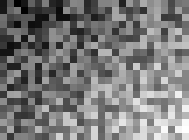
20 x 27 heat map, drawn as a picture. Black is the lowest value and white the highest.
The ninth with the lowest average is the top left. There is an overall slope up to the bottom right. The bottom right is the ninth with the highest average. There are no regular stripes. Neither half mirrors the other.
